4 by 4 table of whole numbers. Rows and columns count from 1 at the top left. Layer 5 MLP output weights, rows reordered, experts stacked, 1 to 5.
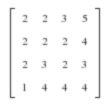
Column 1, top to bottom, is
2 2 2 1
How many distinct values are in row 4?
2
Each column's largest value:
2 4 4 5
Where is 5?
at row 1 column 4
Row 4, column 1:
1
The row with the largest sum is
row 4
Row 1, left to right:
2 2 3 5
